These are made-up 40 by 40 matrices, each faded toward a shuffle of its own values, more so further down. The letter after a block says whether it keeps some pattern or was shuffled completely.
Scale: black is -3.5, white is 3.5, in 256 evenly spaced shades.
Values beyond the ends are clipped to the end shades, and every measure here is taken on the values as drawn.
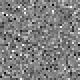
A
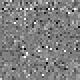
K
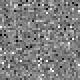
K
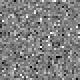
A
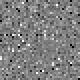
K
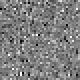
K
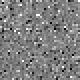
K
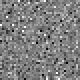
A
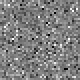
A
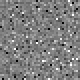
A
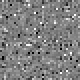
K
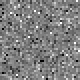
A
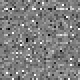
K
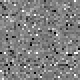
K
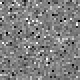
A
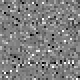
K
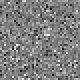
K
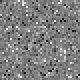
A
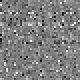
K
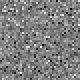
A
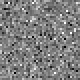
A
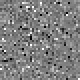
K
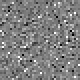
K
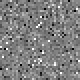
A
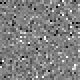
A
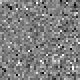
K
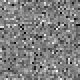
K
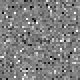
K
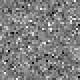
A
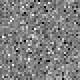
A
